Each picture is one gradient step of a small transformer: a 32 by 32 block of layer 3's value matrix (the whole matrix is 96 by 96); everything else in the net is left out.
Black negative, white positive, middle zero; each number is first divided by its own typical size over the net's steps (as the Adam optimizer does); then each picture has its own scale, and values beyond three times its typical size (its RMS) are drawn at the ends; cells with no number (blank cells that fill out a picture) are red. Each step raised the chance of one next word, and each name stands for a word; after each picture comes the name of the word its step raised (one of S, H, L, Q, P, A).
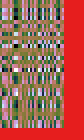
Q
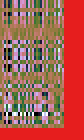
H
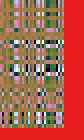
H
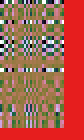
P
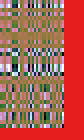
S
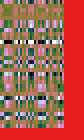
Q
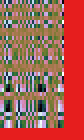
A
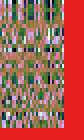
Q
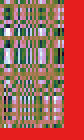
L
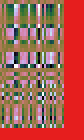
L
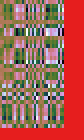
L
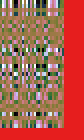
S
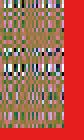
S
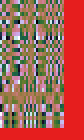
A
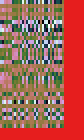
Q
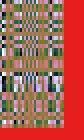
A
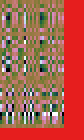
H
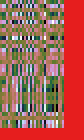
A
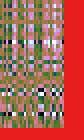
H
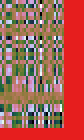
A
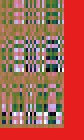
H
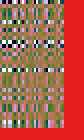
P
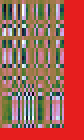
L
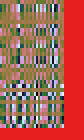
L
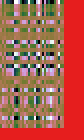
P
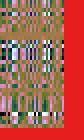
H
